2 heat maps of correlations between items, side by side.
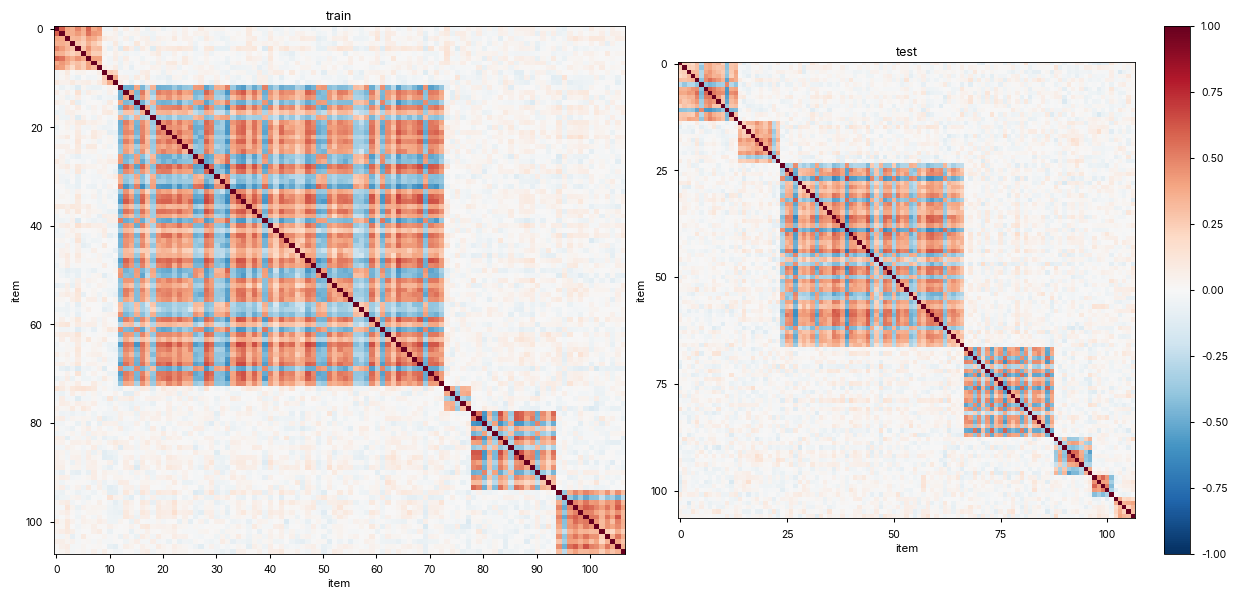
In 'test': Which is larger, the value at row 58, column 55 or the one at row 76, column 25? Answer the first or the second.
the second
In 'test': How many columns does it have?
107
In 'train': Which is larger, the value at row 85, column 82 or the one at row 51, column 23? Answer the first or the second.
the second
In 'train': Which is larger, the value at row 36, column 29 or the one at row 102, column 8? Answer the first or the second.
the first
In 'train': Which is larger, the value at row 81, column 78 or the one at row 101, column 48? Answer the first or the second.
the first
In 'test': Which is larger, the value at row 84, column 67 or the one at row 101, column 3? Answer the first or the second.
the first
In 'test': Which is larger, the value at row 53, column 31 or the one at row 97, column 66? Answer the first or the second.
the first
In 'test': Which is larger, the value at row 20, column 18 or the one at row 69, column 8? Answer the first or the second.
the first
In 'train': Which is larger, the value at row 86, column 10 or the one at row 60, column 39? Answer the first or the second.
the first
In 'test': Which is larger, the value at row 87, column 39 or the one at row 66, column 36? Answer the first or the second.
the second
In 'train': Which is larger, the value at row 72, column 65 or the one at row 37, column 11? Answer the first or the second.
the first
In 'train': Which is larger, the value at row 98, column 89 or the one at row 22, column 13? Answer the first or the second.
the second
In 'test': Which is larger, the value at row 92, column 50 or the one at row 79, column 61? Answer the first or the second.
the second
